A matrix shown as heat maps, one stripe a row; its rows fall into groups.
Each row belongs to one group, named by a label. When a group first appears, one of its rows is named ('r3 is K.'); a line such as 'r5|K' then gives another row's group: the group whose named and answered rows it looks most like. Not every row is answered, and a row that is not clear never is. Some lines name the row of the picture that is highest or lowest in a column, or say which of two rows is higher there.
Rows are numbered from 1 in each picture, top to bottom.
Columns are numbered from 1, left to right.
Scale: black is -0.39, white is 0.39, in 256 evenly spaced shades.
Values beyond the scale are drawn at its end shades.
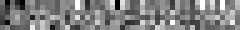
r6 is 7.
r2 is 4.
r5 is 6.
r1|4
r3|6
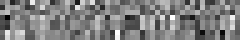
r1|7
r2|4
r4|6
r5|6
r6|6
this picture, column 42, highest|3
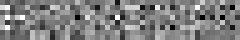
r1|4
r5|4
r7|7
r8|7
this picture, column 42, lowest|3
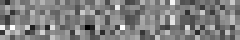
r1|6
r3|7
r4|6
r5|6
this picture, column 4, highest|7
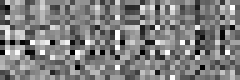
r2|6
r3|6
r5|6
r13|7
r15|6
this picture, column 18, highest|9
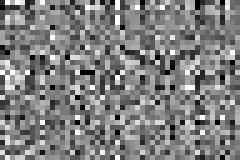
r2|7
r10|7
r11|6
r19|4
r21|6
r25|7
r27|4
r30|7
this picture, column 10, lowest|15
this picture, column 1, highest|15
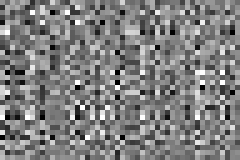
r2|4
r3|7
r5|4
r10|6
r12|7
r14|7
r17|4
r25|4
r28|7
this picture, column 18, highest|28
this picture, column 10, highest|28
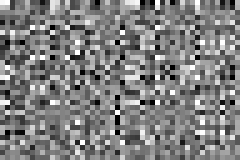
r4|7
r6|7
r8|6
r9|4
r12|7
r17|7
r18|7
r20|4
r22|4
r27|4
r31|4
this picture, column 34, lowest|15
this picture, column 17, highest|29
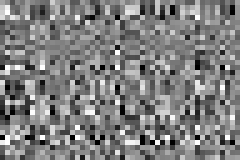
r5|7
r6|7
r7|6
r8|7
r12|6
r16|7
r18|4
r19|4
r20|7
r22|7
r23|7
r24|6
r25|6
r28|4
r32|7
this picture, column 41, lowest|11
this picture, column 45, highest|18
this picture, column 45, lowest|14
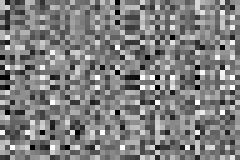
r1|4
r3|4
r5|4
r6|6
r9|6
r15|4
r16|6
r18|6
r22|6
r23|4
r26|7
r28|7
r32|6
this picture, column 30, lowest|12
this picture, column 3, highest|30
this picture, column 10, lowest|30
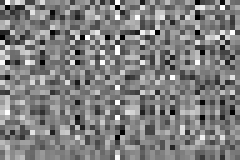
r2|4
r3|7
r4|7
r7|6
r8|7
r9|4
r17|7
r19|6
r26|7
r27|7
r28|4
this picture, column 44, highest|8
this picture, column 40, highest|13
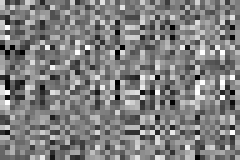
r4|6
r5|4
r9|4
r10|7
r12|4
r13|7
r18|4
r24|6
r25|6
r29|7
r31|6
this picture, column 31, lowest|19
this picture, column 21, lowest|9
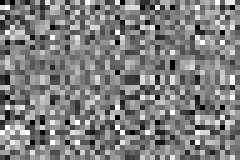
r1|7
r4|4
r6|6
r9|4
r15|4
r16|6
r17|6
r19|7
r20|6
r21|7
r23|6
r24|4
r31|7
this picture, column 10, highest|1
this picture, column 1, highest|27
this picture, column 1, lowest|1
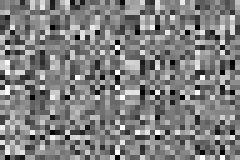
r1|7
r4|6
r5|6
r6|6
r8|7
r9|4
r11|4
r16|4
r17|4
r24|6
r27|7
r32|4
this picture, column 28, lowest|7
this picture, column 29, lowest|19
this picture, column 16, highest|16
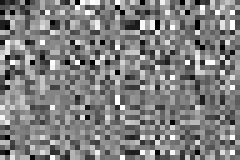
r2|4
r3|7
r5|6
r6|6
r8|6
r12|4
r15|4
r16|6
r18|6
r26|6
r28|6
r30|7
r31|6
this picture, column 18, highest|3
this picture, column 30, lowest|3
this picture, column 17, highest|1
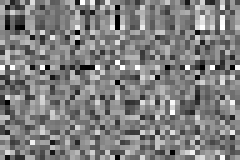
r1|7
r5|4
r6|4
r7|7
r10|7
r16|6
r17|4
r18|7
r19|7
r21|6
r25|4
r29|7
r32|4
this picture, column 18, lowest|14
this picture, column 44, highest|31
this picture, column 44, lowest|14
